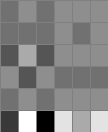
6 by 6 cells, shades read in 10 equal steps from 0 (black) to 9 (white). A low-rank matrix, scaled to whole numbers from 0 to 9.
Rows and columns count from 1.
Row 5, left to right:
4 5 4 5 5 5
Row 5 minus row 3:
1 -1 1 0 0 0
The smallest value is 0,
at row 6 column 3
